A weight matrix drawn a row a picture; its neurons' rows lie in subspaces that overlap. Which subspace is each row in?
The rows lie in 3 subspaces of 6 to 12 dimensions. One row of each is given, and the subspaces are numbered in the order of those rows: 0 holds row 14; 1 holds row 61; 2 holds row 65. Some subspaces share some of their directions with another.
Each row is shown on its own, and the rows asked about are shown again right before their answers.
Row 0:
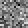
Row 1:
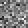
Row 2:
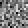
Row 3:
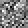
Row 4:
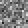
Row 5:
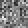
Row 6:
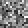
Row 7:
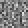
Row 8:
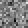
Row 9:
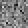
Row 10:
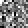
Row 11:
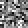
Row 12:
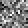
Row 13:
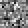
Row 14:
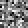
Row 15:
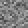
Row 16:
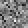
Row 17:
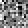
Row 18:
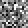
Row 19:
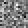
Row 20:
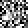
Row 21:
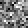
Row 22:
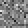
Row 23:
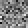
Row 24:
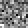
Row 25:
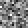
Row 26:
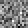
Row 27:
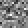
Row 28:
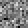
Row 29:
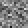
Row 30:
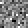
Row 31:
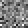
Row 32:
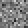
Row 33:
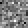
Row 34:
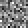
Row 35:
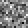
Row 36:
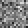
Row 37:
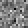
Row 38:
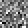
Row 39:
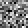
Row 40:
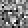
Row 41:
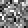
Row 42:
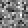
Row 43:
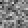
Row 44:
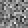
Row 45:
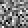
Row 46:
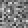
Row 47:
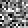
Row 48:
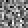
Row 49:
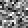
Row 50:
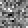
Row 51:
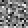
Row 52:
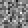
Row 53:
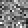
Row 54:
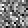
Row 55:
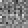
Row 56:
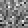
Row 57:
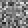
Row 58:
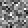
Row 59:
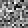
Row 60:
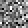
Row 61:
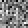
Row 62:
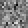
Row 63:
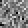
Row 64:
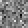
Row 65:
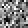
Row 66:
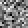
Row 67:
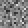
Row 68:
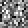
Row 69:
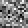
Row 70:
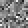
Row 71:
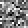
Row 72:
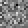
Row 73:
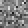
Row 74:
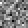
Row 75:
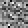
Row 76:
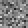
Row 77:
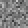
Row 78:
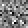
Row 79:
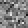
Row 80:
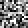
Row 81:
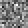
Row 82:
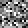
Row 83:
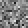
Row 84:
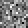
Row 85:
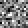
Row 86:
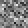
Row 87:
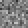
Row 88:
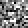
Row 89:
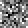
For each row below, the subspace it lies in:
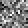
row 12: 2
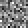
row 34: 0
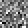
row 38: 1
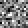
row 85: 0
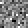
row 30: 1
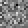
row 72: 1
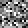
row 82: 2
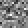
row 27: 2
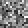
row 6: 1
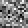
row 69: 2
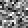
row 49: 0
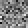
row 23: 2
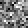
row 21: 2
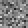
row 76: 2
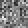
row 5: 1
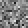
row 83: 1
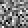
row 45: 1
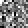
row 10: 1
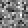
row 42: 1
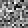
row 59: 1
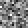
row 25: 0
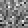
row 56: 1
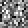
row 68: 1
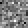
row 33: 2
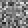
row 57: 2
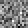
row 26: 1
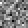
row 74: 0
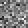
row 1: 0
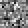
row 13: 1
